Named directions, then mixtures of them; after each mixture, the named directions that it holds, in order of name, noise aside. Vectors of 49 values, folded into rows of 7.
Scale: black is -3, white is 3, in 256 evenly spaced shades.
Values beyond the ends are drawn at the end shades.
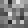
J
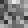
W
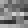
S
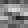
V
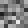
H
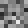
H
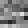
S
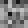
J, V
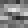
V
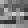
S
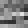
S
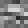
H, V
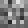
J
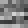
S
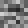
H, V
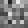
J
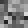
V, W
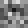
J, V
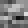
J, V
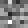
J, S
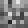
J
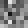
J, W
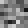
H, S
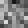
W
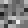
H, V
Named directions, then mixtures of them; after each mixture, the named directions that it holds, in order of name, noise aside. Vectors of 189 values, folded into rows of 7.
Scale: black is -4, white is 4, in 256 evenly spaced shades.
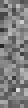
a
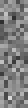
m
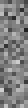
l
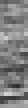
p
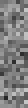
a, m, p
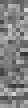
a, m, p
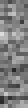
l, m, p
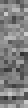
m, p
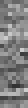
a, p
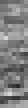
p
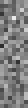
a, l, m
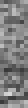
a, p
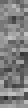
m, p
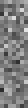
l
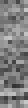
m, p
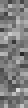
a, l, p
